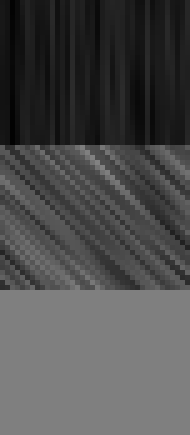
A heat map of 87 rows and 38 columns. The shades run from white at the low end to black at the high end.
It is made of 3 by 1 panels. Panel 1,1: very high, streaked downward, faint in contrast. Panel 2,1: high, slanting down to the right. Panel 3,1: middling, flat.
